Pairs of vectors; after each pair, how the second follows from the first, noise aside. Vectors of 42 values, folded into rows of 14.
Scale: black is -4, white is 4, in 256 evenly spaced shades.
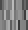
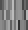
copied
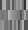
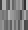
copied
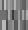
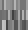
copied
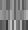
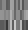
copied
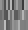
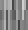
sign-scrambled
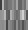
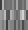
copied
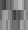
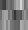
copied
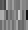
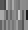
copied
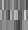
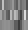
copied
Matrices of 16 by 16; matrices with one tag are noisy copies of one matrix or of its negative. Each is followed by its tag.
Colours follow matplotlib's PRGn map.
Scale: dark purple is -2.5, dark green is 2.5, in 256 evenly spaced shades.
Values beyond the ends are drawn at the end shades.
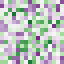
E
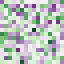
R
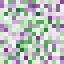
E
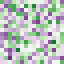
R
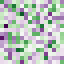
R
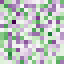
R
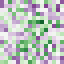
E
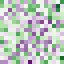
E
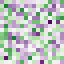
R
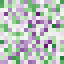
E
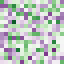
R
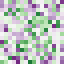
E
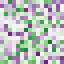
E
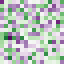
R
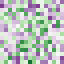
E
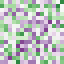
E
